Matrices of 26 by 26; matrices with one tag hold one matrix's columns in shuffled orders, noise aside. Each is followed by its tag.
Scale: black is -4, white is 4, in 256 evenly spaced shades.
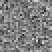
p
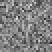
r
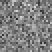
r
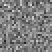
r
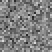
p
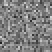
r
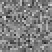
r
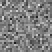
r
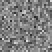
p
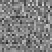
r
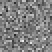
p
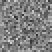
p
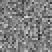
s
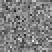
p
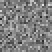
r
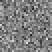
p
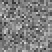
s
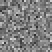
p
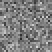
s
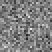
s
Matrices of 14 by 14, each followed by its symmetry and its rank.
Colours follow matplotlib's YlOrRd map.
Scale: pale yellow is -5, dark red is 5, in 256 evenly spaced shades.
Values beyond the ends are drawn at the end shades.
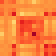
symmetric, rank three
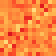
antisymmetric, full rank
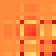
symmetric, rank one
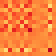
symmetric, rank two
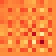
symmetric, rank two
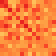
symmetric, rank three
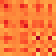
symmetric, rank three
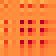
symmetric, rank one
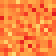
antisymmetric, full rank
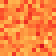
antisymmetric, full rank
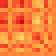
symmetric, rank two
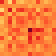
symmetric, rank two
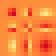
symmetric, rank one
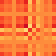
symmetric, rank one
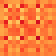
symmetric, rank two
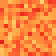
antisymmetric, full rank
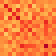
symmetric, rank three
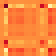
symmetric, rank one
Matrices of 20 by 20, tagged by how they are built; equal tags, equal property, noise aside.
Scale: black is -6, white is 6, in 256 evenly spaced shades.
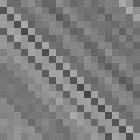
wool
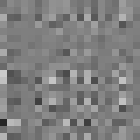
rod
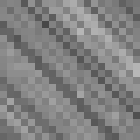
wool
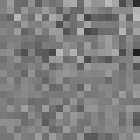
rod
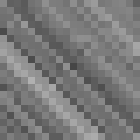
wool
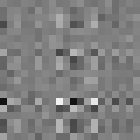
rod
